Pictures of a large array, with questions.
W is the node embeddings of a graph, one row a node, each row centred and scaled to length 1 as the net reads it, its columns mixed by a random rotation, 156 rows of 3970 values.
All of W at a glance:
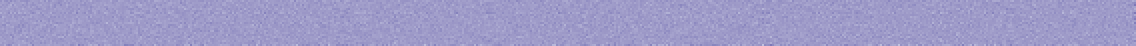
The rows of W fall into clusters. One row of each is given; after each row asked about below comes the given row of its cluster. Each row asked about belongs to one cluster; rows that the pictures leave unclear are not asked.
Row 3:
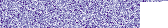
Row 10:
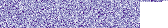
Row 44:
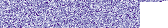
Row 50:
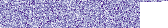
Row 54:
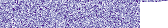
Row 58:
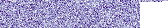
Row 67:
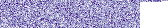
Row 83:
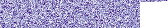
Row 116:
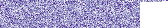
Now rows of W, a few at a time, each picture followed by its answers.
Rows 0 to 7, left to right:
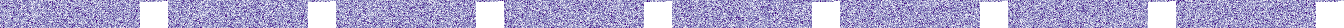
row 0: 83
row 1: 83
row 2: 83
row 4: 54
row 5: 58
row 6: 3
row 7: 58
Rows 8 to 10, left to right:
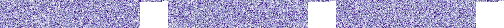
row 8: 44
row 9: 67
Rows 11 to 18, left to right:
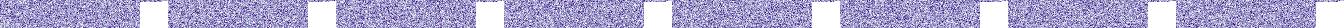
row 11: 67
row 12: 83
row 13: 50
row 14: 44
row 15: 58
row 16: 50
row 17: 3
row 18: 44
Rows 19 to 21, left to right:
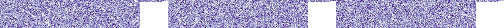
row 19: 44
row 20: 54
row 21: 58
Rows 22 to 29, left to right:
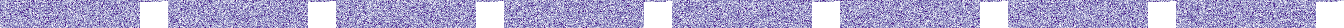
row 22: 50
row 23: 54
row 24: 83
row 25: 44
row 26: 54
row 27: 116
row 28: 50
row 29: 67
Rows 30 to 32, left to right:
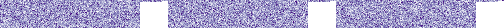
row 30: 67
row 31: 10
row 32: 116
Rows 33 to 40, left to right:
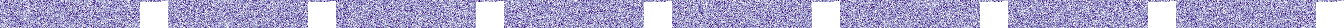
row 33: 67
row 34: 54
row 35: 3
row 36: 44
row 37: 83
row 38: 58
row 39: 116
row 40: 67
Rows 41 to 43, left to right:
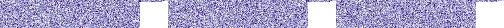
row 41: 44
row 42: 44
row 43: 67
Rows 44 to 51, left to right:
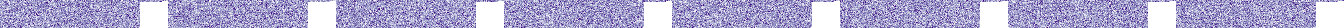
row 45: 67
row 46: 10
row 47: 44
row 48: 44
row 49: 3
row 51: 116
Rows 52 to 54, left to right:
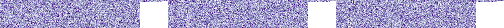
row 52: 83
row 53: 58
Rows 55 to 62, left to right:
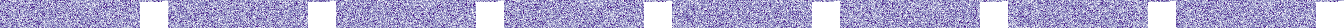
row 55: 58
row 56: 10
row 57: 58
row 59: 67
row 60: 83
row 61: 67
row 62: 58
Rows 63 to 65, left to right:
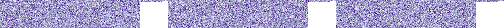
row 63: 58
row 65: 10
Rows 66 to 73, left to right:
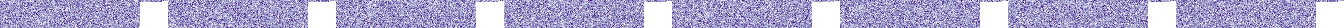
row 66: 44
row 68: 83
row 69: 54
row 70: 83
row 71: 116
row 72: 54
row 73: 10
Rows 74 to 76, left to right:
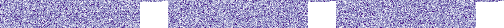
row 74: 67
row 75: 54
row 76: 44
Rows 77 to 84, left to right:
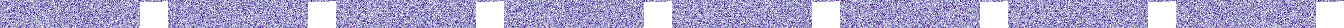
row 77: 44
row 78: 3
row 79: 83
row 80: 44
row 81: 83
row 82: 58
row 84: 10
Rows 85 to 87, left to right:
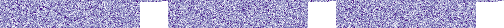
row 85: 54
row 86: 3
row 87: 54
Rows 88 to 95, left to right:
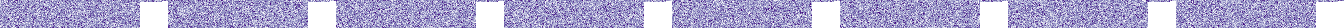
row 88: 54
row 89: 116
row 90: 10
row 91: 58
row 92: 58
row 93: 10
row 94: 44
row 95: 54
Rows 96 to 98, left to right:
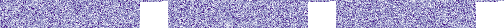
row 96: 3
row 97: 54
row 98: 58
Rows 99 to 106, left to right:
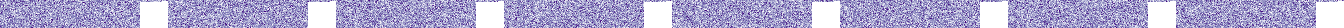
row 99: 116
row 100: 44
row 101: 58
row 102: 83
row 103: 67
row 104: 10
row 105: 58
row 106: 116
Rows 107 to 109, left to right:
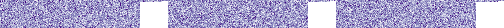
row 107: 3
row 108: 116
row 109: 58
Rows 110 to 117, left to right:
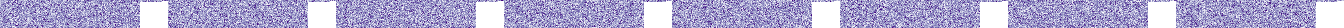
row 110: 54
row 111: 83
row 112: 3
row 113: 10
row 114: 58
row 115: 54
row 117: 67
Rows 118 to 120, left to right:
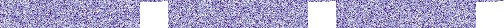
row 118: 67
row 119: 83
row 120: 3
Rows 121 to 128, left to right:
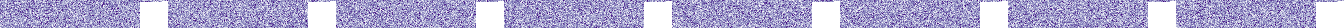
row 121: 50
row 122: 83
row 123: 10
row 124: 3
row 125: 67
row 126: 116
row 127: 10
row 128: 50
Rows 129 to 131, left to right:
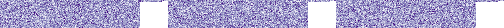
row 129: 44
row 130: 116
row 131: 44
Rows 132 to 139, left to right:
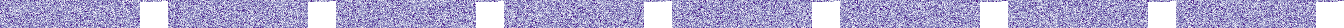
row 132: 116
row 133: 3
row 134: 58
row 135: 83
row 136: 50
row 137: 54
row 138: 44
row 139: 54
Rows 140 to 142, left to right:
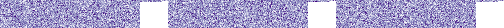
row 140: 67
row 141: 50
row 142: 83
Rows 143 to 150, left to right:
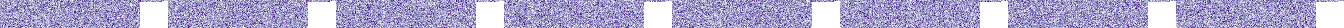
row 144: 44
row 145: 58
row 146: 67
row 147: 44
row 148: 50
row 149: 116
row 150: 50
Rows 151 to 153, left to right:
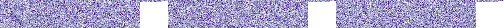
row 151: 67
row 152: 116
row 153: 83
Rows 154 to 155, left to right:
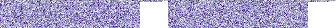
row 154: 67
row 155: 3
